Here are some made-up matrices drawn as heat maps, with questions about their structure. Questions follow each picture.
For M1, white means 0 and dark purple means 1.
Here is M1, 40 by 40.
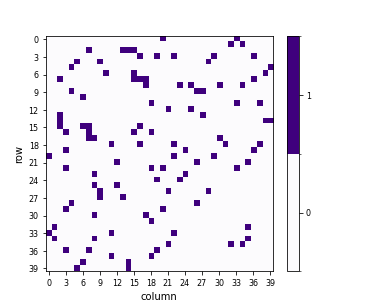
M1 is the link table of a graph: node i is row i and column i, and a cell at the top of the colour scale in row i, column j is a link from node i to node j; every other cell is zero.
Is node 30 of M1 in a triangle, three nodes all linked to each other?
yes
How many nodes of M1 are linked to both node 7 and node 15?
2
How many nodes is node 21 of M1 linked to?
3
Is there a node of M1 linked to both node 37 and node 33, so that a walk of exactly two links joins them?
yes
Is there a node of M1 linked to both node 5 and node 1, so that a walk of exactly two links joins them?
no
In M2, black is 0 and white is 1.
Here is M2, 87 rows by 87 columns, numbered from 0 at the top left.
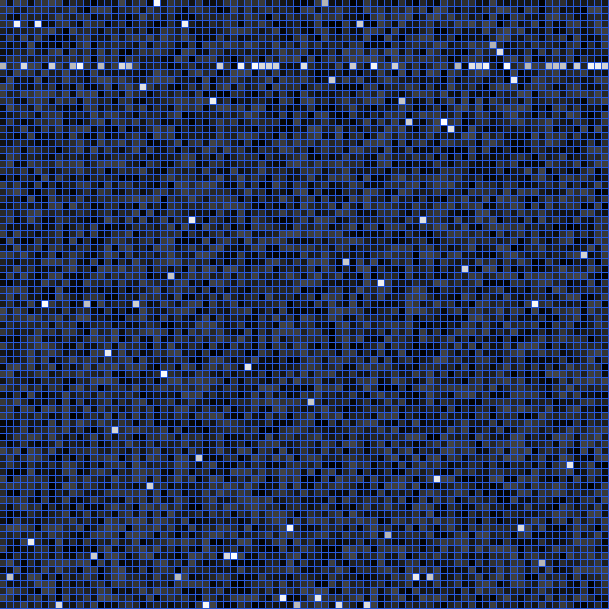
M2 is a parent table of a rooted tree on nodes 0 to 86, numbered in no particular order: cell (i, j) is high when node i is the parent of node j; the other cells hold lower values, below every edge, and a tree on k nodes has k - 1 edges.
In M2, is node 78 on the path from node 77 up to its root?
no
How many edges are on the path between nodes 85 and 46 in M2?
3
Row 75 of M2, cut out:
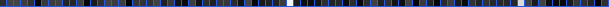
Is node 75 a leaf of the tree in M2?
no
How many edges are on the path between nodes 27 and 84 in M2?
3
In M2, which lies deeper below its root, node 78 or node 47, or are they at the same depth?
node 47
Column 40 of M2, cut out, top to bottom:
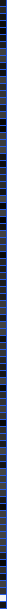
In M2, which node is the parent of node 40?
85
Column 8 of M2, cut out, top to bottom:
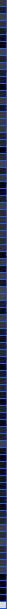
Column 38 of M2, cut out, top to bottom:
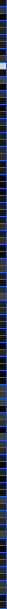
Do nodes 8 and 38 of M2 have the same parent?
no
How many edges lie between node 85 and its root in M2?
1
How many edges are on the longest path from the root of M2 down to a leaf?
3
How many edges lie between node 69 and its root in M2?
1
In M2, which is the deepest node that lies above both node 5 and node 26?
3
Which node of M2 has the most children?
9
